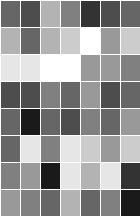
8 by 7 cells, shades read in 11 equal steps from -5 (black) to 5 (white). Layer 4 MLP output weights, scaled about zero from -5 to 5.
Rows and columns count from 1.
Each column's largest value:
4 4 5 5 5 4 3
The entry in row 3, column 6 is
1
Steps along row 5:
down up down up down up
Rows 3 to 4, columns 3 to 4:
5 5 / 0 -1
